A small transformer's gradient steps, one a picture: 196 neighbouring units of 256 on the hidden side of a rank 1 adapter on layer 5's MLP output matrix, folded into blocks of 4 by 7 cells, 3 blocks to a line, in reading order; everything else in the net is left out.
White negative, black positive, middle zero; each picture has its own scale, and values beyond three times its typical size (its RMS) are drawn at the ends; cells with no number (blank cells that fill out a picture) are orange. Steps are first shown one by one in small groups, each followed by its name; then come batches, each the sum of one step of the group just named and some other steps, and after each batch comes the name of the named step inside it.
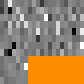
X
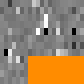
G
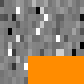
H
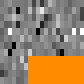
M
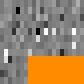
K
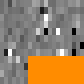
G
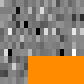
K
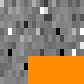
H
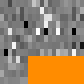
G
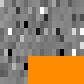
K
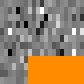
M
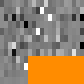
H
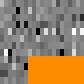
K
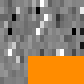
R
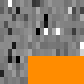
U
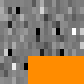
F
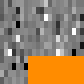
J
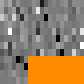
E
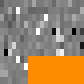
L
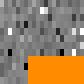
F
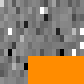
U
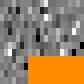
F
